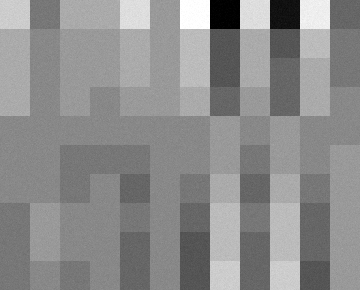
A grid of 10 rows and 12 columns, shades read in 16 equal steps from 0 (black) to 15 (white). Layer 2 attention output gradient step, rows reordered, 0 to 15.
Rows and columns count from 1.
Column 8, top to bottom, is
0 5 5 6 9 9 10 11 11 12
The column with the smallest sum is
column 8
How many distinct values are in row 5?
2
